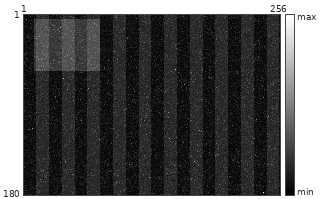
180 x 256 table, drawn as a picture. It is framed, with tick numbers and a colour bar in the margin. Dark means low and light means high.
Stripes: upright, repeating 10 times. Ninth with the highest average: top left. Odd patch: higher, in the top left.
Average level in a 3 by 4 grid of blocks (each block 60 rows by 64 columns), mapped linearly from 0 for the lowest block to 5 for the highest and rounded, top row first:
5 2 0 1 | 0 1 0 1 | 0 1 0 1
